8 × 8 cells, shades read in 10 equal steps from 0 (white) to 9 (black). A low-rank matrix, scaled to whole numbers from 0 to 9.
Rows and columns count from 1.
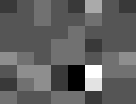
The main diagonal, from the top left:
7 6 6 5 5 0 6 6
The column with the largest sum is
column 5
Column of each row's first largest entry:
1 1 1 6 3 5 5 6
